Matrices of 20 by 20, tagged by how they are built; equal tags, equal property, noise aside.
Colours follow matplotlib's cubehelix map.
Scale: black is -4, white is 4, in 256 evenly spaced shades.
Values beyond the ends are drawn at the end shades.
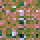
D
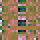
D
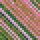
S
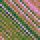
S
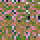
D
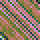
S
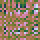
D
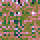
D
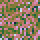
D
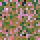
D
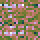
D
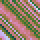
S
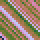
S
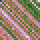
S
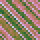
S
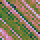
S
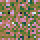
D
